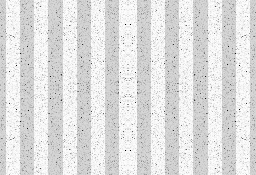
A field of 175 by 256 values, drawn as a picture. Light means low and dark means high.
There is no overall slope. Upright stripes repeat 9 times across the table. Its left and right halves mirror each other, and so do its top and bottom. On average the colour sits 10% of the way up the scale.
